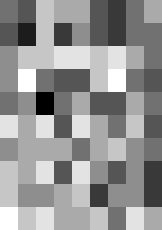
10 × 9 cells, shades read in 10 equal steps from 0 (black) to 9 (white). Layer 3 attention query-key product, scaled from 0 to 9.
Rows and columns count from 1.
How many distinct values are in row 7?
4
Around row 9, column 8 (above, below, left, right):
5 8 5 2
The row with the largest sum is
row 10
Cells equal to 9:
3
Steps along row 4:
up down down same up up down down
